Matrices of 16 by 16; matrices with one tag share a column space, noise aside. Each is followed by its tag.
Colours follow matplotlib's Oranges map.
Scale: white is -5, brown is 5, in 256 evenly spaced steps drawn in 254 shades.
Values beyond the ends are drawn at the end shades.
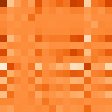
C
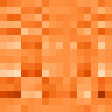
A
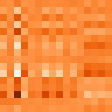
A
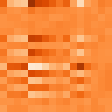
C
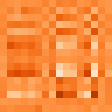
A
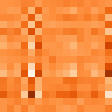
A
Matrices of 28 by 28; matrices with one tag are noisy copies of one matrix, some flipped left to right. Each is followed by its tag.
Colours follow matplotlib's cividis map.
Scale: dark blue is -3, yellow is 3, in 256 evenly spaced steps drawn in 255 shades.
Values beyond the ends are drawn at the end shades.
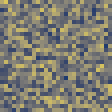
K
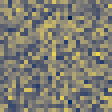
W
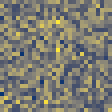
W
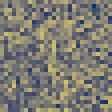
W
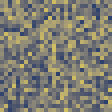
W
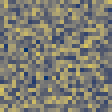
K
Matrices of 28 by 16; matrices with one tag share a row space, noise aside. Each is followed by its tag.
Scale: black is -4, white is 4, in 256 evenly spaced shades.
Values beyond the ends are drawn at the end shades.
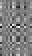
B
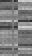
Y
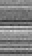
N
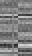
Y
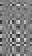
B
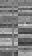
Y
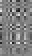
B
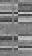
Y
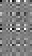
B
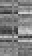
Y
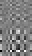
B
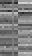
Y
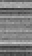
N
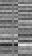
Y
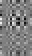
B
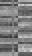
Y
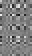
B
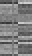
Y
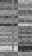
Y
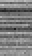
N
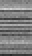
N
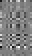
B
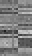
Y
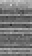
N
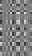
B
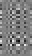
B
